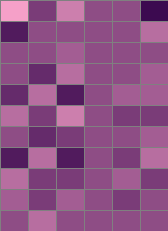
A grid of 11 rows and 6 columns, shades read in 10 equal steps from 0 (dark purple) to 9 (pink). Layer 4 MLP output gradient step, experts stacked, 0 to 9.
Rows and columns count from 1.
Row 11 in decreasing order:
6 4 4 4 4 4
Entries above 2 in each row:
5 5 6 5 4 6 5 4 6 6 6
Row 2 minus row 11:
-3 -2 0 0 0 2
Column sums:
46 42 46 44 43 45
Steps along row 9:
down same up up down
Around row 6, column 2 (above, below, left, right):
6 2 6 7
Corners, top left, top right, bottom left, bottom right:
9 0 4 4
